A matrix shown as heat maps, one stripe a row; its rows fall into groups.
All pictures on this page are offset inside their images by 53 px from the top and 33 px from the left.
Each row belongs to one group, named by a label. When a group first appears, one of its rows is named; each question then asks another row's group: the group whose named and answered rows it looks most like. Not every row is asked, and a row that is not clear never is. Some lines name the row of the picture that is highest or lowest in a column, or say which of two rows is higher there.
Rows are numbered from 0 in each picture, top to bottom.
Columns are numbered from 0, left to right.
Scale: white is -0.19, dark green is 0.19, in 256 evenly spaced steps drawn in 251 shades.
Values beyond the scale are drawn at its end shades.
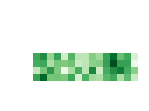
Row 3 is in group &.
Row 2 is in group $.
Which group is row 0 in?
&
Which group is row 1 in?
&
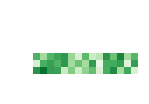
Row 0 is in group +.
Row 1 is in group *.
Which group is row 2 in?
&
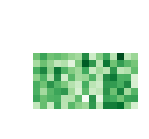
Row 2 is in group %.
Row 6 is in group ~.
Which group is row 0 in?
+
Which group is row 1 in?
$
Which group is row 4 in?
&
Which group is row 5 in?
+
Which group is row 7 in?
$
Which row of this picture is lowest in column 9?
6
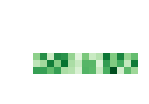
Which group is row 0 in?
+
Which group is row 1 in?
*
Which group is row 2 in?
&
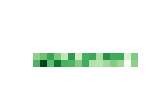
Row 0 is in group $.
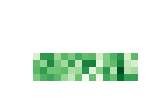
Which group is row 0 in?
*
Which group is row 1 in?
$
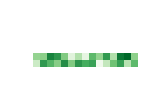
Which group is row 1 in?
*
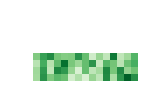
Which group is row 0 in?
%
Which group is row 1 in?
*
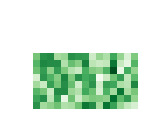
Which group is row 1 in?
%
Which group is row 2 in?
&
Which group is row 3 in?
*
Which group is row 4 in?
*
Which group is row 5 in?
+
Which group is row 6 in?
&
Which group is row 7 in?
$
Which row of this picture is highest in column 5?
0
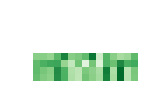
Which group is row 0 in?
*
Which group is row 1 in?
~
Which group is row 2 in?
+
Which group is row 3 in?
+
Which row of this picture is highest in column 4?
0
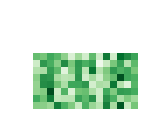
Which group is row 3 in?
~
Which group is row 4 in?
%
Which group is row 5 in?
~
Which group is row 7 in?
+
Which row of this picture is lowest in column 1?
2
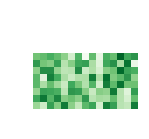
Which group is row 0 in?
~
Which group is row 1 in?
&
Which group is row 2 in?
~
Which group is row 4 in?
$
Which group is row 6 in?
%
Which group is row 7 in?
*
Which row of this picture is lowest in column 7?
0
